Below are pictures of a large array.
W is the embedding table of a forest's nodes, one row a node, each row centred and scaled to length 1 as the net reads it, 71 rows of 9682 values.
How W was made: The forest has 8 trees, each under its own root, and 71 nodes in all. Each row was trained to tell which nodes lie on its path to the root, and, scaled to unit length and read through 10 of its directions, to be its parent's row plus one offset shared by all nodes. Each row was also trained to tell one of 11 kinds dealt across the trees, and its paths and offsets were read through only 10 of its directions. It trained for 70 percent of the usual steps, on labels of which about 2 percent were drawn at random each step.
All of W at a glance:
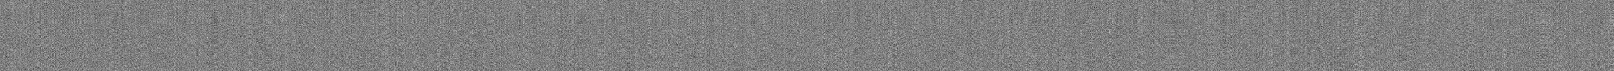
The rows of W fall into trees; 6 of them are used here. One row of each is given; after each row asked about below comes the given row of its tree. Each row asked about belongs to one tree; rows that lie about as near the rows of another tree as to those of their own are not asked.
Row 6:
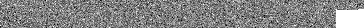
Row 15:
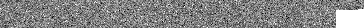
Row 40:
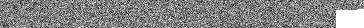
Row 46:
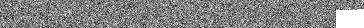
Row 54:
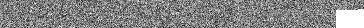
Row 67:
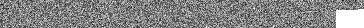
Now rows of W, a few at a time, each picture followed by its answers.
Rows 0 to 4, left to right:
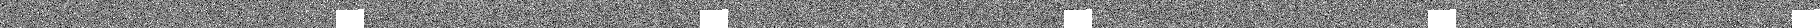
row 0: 54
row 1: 15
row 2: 54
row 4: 54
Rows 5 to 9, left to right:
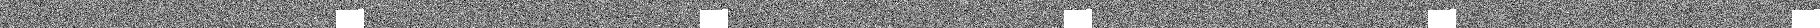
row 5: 40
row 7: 6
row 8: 54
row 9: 15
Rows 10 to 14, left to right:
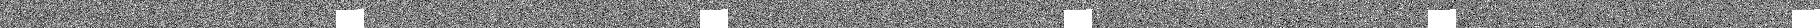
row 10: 40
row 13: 15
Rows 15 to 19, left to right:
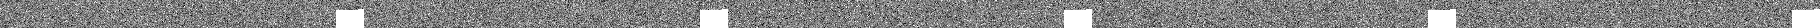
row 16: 40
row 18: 15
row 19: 40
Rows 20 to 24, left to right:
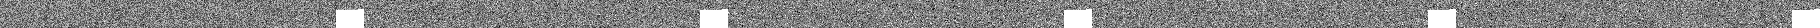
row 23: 40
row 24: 6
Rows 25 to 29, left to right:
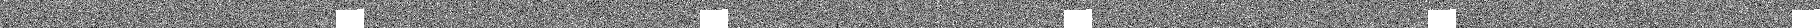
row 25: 40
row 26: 54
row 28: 40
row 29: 15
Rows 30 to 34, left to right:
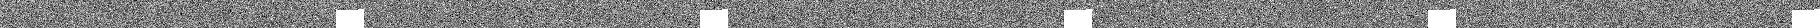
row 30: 54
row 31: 54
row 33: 54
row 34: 6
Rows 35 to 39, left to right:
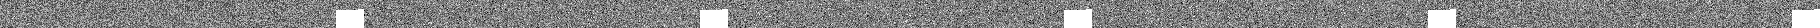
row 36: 40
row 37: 40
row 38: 6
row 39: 15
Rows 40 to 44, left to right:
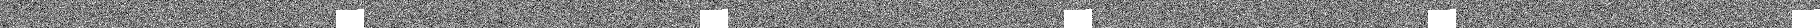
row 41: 54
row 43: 40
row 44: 67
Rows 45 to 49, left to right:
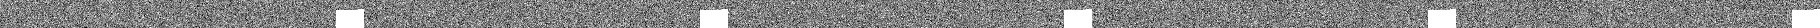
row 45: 67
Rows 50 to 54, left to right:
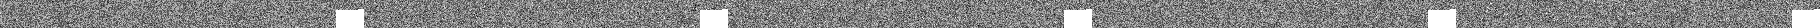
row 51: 54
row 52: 40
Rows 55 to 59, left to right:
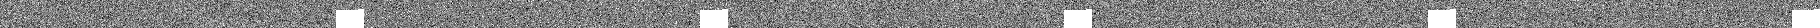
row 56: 54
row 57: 15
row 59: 40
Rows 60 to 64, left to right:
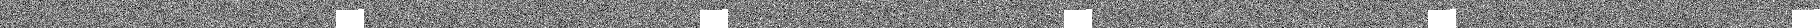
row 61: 15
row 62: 54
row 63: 54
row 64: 40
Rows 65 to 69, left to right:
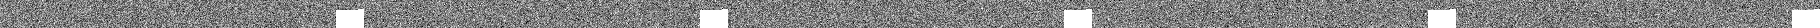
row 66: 54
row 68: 40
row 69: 40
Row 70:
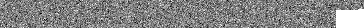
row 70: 54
